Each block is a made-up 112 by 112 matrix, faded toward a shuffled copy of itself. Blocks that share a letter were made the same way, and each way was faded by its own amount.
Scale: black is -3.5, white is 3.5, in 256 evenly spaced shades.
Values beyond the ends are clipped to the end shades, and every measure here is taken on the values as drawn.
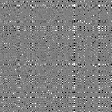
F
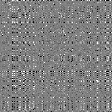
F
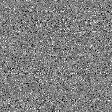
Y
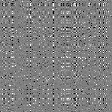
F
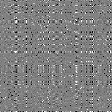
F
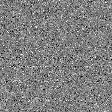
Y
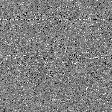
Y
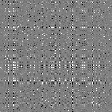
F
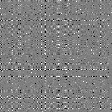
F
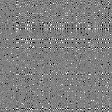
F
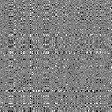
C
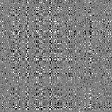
C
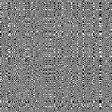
C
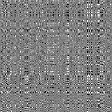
C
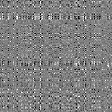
C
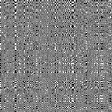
C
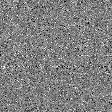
Y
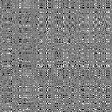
C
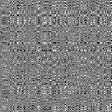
C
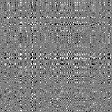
C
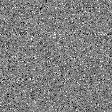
Y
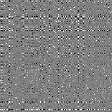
F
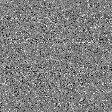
Y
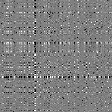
F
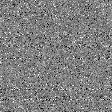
Y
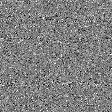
Y
